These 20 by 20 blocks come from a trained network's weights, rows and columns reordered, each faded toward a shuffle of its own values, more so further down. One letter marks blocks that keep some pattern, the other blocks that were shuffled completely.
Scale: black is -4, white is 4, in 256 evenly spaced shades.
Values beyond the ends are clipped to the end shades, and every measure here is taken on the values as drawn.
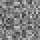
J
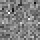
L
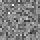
L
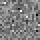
L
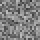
L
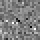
J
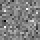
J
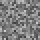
L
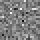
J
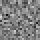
J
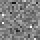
L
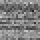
J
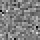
L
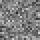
L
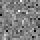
L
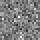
L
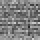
J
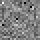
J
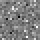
L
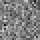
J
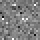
L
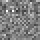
J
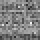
J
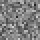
L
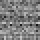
J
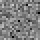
L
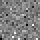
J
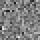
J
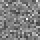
L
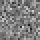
L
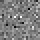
L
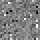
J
